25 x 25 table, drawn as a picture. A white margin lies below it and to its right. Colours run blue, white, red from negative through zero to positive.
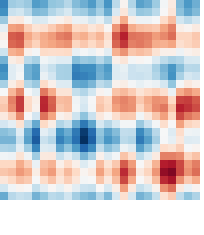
No row or column stands out. The ninth with the highest average is the bottom right. There are no lone odd cells. Horizontal stripes repeat 3 times down the table. Overall the values sit about 50% of the way up the scale.
